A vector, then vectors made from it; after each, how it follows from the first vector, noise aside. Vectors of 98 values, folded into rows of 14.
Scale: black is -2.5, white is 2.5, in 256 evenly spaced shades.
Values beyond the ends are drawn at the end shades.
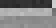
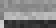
reversed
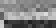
reversed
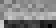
reversed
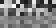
sign-scrambled
